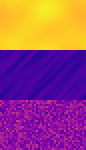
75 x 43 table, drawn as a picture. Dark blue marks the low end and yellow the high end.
It is made of 3 by 1 panels. Panel 1,1: very high, smooth, faint in contrast. Panel 2,1: very low, slanting up to the right, faint in contrast. Panel 3,1: low, fine-grained.
